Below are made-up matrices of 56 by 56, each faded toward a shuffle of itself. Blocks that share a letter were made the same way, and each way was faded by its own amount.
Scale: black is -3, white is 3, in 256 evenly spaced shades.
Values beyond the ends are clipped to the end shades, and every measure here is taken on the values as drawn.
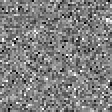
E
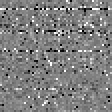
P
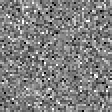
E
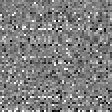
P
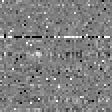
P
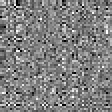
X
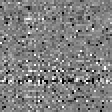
P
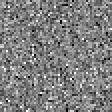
E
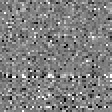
P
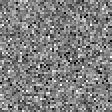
E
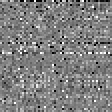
P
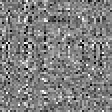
X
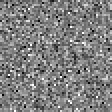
E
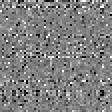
P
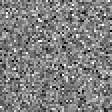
E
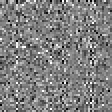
X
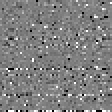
P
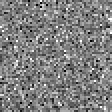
E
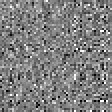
X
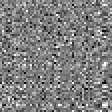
X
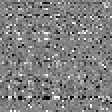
P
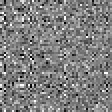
X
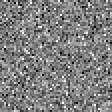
E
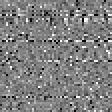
P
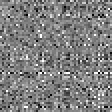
P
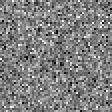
E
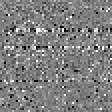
P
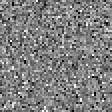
E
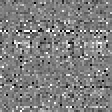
P
